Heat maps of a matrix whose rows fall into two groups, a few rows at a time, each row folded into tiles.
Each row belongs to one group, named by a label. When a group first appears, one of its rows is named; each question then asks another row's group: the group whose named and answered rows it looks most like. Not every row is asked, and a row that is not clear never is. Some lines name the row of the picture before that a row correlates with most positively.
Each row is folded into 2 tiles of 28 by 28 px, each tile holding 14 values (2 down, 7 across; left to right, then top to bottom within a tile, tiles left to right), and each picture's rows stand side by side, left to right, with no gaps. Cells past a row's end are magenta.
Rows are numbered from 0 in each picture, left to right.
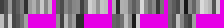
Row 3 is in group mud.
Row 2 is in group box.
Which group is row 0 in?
mud
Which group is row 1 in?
mud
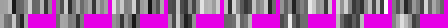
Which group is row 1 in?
mud
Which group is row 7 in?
mud
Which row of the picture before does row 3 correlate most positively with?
0
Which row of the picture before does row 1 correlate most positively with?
0
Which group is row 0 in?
box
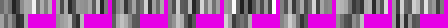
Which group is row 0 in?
mud
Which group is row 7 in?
mud
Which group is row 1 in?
box
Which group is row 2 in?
mud
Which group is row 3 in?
mud
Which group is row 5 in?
mud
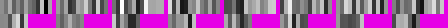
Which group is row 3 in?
box
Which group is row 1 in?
box
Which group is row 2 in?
mud
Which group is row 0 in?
box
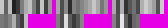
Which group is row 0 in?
box
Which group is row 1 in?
mud
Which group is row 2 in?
mud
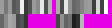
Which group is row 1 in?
box
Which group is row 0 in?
mud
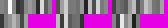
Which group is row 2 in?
mud
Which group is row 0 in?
box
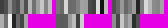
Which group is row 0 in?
mud
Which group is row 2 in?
mud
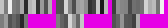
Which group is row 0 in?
box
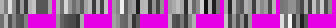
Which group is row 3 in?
box
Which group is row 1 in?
box
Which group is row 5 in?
mud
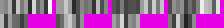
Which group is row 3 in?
mud
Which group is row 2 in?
mud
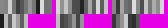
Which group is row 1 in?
box
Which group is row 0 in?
box
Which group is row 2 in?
mud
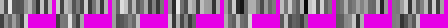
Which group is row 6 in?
box
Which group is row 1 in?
box
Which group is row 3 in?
mud
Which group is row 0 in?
box
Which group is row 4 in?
box
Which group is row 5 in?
box
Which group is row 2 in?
box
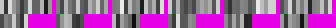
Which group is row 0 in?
box
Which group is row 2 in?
mud
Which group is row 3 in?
mud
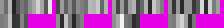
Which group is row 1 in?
mud
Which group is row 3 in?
mud
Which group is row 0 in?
mud
